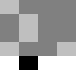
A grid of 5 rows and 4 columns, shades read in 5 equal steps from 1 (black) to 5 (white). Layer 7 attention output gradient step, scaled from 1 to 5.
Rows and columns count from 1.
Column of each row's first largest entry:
1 2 2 1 1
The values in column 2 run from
1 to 4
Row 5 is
5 1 5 5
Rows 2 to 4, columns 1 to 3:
3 4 3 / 3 4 3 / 4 3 3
